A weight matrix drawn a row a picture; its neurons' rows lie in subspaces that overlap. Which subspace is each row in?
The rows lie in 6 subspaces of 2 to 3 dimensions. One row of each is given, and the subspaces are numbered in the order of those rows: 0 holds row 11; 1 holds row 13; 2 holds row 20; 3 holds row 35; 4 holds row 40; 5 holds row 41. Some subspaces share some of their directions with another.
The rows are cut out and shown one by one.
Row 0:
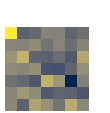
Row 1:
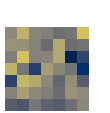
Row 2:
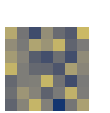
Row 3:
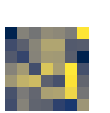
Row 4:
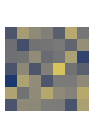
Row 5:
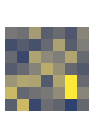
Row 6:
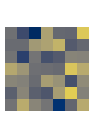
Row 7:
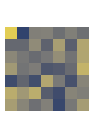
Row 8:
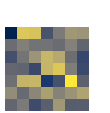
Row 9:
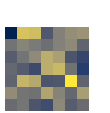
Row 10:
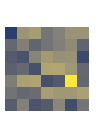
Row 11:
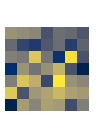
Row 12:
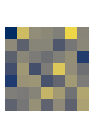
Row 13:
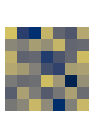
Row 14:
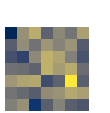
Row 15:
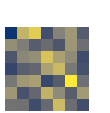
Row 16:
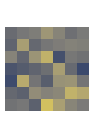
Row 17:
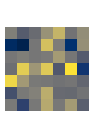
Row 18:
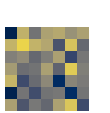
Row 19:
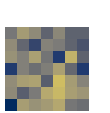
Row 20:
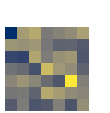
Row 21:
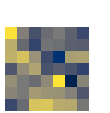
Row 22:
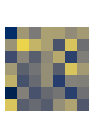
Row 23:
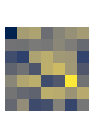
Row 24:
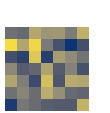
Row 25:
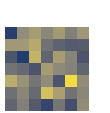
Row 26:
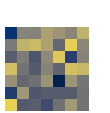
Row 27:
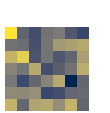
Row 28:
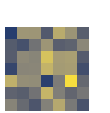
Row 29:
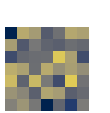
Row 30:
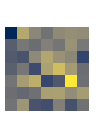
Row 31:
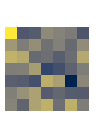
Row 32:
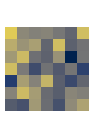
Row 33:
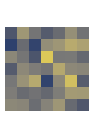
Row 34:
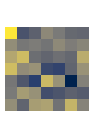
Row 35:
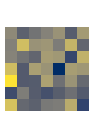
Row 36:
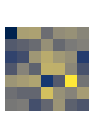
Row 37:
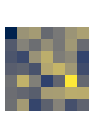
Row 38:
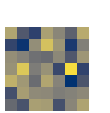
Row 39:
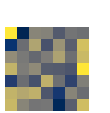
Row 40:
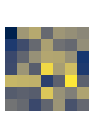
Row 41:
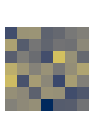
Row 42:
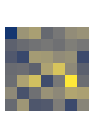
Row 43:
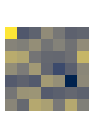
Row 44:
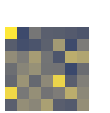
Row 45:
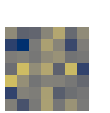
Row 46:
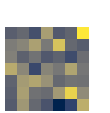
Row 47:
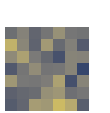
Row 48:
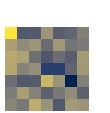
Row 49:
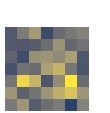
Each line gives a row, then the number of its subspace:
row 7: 0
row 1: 1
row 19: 0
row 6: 1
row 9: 1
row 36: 4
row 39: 0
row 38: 4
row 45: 4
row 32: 1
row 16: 5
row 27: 2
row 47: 0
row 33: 2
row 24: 2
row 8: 1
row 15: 1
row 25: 2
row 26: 0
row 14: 3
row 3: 4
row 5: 3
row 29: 5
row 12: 3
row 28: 4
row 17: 4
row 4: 3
